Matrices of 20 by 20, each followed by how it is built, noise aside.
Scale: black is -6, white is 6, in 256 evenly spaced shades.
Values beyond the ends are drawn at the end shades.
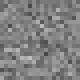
noise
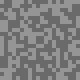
noise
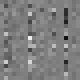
uneven columns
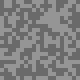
noise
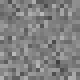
noise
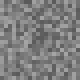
noise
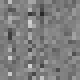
uneven columns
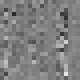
uneven columns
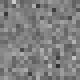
noise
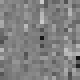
uneven columns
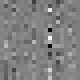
uneven columns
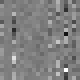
uneven columns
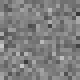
noise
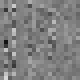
uneven columns
